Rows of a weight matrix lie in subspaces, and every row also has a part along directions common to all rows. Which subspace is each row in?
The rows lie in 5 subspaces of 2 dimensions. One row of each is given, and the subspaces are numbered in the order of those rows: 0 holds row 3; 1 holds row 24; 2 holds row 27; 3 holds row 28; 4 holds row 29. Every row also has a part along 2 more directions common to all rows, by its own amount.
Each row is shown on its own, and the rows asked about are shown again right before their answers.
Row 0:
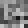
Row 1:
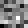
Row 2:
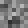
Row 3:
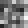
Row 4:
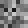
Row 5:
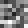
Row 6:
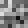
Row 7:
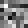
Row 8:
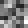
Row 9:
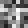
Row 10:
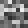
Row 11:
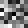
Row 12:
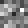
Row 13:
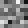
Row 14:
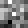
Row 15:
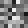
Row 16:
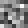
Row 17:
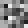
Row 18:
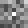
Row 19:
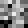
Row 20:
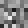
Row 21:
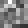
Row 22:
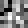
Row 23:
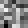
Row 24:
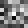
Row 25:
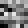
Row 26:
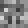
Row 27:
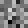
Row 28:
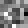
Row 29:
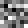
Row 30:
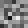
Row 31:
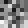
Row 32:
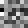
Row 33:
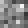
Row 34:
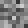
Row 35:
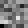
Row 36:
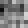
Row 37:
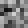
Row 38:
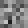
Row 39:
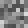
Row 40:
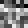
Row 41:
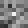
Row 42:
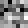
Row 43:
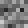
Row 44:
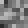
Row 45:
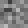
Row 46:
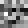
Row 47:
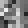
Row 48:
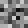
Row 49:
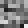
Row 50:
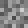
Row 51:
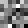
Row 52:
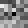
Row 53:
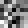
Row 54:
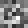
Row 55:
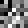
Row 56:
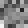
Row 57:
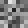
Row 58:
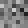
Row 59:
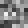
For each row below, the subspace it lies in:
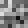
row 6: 0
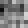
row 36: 0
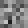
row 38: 0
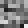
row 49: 4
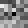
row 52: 2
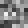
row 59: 3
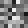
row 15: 2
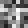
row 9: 1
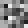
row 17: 4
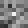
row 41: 4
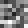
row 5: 4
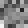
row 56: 3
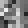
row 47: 1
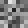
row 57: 2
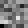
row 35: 4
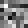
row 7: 4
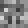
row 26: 0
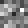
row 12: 3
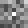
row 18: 2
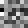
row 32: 1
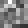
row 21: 3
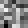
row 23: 1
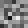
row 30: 4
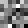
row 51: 1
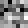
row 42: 0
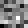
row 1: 4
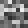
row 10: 0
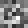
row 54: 4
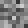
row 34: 1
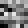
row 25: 2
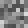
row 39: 3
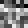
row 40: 1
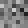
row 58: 2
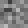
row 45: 0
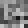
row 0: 4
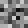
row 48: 1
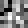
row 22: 0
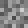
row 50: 1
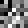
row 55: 0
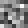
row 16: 4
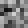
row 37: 3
